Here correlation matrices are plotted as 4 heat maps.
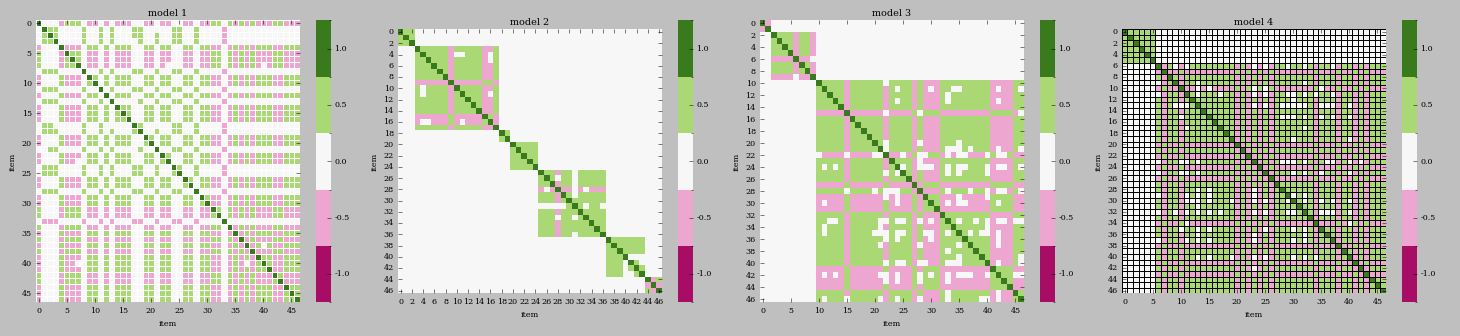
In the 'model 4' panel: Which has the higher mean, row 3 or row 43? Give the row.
3
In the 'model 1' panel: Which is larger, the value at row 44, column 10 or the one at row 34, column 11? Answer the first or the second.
the first
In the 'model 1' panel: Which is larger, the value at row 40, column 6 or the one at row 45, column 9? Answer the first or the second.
the second
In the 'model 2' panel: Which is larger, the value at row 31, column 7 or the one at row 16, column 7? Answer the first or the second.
the first
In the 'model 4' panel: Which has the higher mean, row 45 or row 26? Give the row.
45
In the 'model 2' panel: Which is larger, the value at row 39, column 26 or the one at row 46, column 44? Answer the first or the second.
the second
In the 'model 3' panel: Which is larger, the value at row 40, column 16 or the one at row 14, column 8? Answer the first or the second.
the first
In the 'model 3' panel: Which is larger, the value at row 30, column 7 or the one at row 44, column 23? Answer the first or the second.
the first
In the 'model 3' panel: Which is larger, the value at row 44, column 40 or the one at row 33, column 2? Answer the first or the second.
the second
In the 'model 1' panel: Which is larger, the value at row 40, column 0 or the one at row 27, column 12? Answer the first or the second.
the second
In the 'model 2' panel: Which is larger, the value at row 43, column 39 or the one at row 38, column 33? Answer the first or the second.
the first
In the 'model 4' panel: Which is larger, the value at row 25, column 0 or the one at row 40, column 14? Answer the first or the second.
the second
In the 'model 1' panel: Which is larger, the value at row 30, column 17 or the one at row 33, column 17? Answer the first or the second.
the first
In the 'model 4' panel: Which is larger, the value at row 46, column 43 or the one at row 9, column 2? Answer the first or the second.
the second
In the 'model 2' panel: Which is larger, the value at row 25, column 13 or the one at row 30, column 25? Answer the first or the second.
the second
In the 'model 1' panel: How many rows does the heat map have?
47
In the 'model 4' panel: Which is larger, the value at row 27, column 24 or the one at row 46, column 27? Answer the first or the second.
the second
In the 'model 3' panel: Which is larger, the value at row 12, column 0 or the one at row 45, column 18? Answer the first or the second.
the second
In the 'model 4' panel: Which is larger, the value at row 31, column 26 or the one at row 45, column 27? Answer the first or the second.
the second
